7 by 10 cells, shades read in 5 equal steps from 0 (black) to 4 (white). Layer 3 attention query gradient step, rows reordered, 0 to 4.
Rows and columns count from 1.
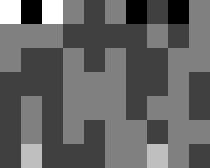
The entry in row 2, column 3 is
2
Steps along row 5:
up down up same same down up same down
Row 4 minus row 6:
0 -1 0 0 1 0 -1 0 0 -1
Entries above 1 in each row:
5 5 5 4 6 6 5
